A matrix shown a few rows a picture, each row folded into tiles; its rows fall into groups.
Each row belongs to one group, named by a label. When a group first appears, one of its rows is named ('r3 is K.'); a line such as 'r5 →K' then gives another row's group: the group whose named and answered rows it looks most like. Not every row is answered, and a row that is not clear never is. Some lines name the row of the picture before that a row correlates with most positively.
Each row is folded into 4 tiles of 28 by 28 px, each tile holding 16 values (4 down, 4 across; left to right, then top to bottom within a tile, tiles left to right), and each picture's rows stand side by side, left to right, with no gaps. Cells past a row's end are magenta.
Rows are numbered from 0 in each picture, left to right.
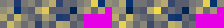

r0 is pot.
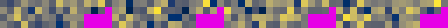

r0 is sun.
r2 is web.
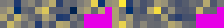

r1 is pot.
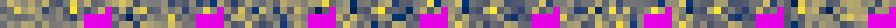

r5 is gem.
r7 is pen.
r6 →pot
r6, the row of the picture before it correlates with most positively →1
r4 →pot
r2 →sun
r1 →gem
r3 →pot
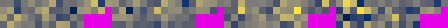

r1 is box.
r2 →pen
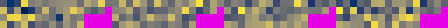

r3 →web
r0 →sun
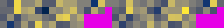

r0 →pen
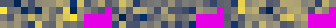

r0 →web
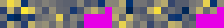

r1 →pot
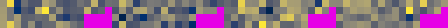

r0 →pot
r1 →gem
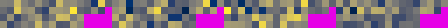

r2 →web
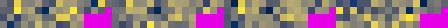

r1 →pen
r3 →web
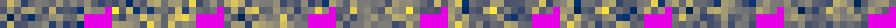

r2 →gem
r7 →box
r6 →box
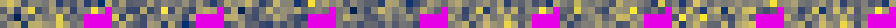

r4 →gem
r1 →gem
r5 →pen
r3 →box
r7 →gem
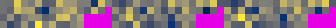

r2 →sun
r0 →pen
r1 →sun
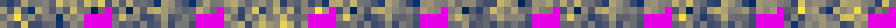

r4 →box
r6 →box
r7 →pen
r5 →box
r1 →box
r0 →sun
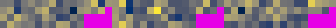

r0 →pot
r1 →pot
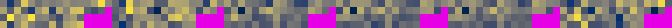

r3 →box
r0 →sun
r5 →sun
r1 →pen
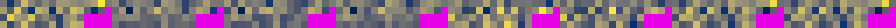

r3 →box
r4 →gem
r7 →sun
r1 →box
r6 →sun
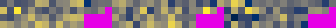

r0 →web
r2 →gem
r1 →gem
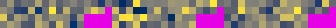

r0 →gem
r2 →pen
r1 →sun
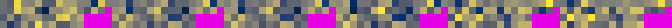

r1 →pot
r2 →pot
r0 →pen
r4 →sun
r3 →pot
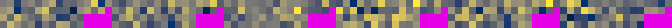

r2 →pen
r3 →web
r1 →sun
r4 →sun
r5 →gem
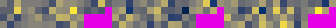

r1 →pot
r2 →gem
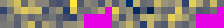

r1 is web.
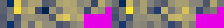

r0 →pen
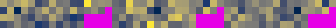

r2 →pot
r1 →pen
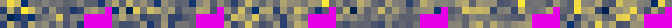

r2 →sun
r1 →box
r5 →pen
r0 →gem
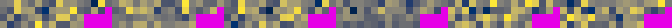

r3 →box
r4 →web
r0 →pen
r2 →pen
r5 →sun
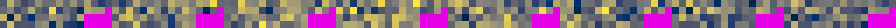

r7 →gem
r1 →sun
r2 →pen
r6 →box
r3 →web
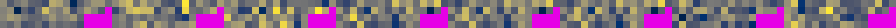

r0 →box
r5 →sun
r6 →gem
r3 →sun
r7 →pot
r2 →gem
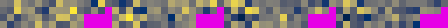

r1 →sun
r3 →gem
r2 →gem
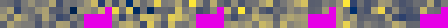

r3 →pot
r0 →pot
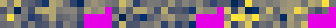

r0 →box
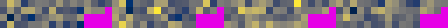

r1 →pot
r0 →gem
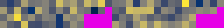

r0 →sun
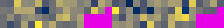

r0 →pen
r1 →web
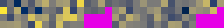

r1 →pot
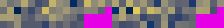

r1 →box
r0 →box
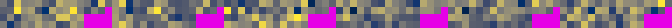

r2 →web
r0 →pen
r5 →sun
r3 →box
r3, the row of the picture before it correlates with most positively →1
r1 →pot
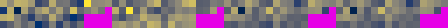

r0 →box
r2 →box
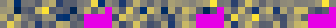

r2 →sun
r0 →pot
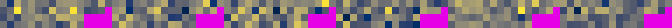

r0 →pen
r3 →gem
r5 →box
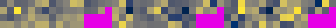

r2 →pen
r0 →web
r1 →pot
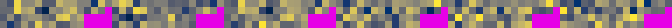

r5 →web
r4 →sun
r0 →pen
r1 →gem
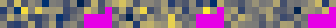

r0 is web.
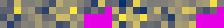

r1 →sun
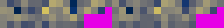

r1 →box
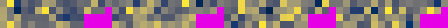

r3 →gem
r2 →pen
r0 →pot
